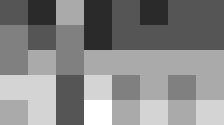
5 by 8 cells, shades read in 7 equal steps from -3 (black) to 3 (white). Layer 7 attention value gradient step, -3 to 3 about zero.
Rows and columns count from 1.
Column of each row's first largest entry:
3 1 2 1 4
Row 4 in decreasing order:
2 2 2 1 1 0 0 -1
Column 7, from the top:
-1 -1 1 0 1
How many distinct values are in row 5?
4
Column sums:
2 2 -1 2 0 1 0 2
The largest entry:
3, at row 5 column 4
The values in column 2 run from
-2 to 2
